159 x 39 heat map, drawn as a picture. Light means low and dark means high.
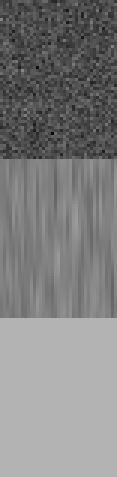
The table splits into 3 rows of 1 panel. Panel 1,1: high, fine-grained. Panel 2,1: middling, streaked downward, faint in contrast. Panel 3,1: low, flat.
